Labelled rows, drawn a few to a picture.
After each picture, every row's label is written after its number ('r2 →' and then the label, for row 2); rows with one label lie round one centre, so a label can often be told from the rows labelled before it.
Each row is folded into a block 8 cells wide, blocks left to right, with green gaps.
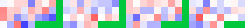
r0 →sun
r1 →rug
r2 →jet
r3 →rug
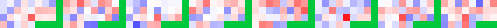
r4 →rug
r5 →jet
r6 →rug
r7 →jet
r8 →jet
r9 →rug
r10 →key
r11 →key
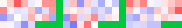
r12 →jet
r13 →rug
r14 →jet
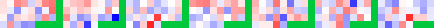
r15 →jet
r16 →sun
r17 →rug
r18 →jet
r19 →key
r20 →key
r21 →rug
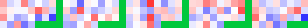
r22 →sun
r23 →rug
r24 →key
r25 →jet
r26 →sun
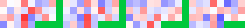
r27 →key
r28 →key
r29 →rug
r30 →key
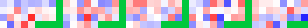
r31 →rug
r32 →key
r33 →jet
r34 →key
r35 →sun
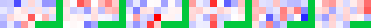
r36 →rug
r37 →jet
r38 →rug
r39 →key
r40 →sun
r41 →jet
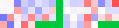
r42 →rug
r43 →key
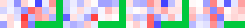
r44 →key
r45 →rug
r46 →key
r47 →key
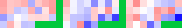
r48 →jet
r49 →sun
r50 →sun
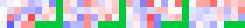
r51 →rug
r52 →key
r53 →key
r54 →jet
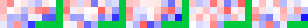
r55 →sun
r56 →sun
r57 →sun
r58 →key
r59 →sun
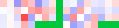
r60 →key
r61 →rug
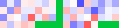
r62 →rug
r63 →rug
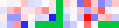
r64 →sun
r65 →key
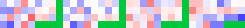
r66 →rug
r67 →rug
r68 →key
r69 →sun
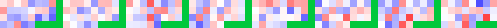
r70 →sun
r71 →jet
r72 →key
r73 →rug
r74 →jet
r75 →rug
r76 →rug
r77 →key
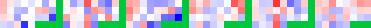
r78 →sun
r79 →key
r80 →sun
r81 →jet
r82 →key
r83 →jet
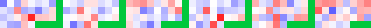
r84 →rug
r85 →rug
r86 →jet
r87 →rug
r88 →key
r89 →jet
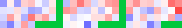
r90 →rug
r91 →jet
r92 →jet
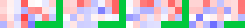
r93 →key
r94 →jet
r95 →jet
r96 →jet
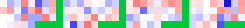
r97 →key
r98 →rug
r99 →jet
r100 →key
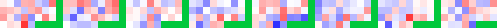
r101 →key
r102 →jet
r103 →key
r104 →rug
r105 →sun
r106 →rug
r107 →rug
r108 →key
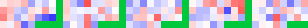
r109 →sun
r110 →key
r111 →rug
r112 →jet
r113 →key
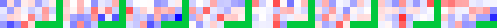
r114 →rug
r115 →sun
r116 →sun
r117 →rug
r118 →key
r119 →rug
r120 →key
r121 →sun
